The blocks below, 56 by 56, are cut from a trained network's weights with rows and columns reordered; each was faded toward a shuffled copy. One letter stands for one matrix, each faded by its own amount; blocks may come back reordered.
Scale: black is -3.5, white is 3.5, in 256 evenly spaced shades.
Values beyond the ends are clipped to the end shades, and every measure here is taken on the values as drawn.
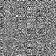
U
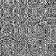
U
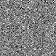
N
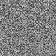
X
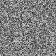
X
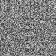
X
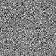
N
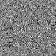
N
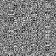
U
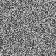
X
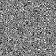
N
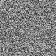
X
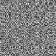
U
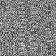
N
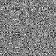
N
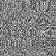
U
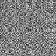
U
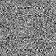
N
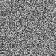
X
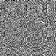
U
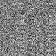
N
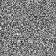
X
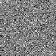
N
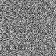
N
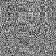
U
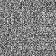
X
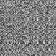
U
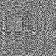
U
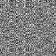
U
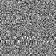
U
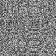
X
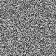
X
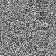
X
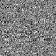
N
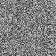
X
